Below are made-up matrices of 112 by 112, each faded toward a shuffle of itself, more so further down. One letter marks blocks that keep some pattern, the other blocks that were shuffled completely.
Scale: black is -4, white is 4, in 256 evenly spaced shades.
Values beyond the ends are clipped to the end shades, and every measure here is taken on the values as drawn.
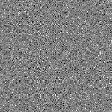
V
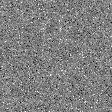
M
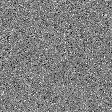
M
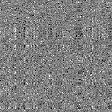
V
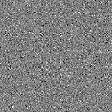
V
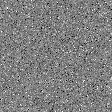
M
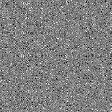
V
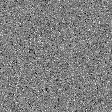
M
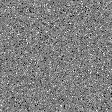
M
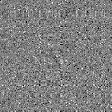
V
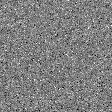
M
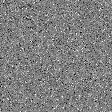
M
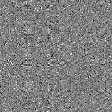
V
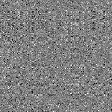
V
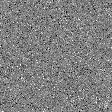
M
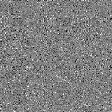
V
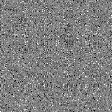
V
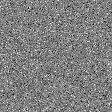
M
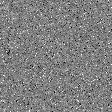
M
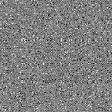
V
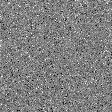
M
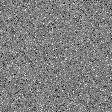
M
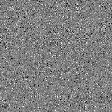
V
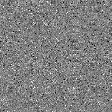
V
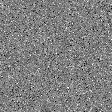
M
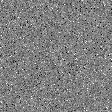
M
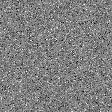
M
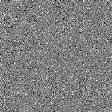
V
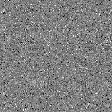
V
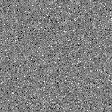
V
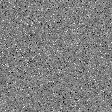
M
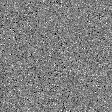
M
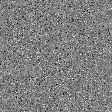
M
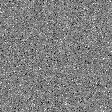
M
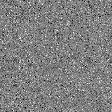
V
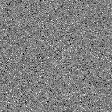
V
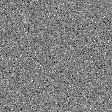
M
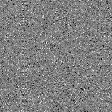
V
